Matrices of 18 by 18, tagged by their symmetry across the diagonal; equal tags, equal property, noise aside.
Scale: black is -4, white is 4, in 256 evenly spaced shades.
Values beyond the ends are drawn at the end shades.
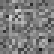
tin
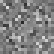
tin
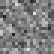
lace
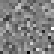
lace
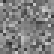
lace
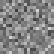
tin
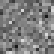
tin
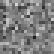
lace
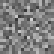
tin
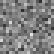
lace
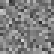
lace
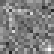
tin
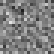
lace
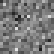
tin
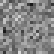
tin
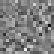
lace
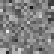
lace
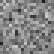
tin
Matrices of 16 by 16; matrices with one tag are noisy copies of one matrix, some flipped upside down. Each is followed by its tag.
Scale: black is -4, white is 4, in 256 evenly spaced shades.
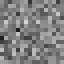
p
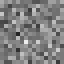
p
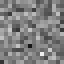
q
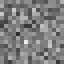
p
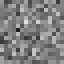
p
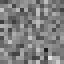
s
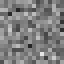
q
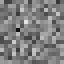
p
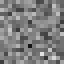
q
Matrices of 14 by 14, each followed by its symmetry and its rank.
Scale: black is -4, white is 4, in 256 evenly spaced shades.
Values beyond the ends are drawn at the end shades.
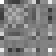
symmetric, rank two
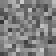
antisymmetric, full rank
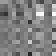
neither, rank two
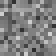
antisymmetric, full rank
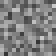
antisymmetric, full rank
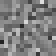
antisymmetric, full rank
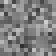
antisymmetric, full rank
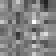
neither, rank two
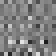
neither, rank two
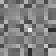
symmetric, rank two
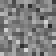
antisymmetric, full rank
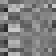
neither, rank two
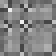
symmetric, rank two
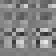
neither, rank two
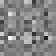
neither, rank two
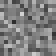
antisymmetric, full rank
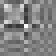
symmetric, rank two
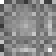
symmetric, rank two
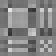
symmetric, rank two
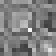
symmetric, rank two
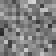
antisymmetric, full rank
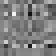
neither, rank two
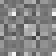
symmetric, rank two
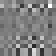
neither, rank two
